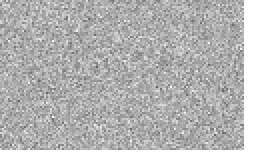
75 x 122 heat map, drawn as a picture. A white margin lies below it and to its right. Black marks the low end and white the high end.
Mirror symmetry: none. Slope: none. Grain: fine. Average level on the scale: 70%. Odd rows or columns: none. Seam: none. Histogram: bell-shaped.
